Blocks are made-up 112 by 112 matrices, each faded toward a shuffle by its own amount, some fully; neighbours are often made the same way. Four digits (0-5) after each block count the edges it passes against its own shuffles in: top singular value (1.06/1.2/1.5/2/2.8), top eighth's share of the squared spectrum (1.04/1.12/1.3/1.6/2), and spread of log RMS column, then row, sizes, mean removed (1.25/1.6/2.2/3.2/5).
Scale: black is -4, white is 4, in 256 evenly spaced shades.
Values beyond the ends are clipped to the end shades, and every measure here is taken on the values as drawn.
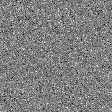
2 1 0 0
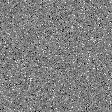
0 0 0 0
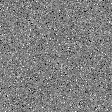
0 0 0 0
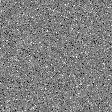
0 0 0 0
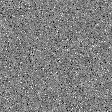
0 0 0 0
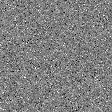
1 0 0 0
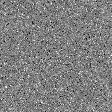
1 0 0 0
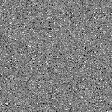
3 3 1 1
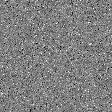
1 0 0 0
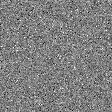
0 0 0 0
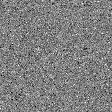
0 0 0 0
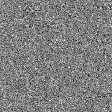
3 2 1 1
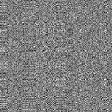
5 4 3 3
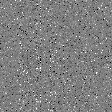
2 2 2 0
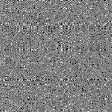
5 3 2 2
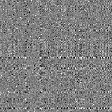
5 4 3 3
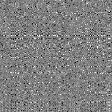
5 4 2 3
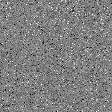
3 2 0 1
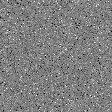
1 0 0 0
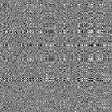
5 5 3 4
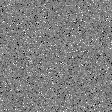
1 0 0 0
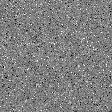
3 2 0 0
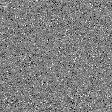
3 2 0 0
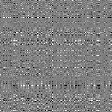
5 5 3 4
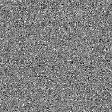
3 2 1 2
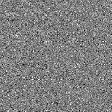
3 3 1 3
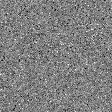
1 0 0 0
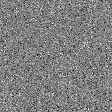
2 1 0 1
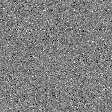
2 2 0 1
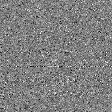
3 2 0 2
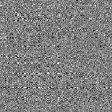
4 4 2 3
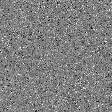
2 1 0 0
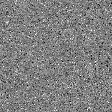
3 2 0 0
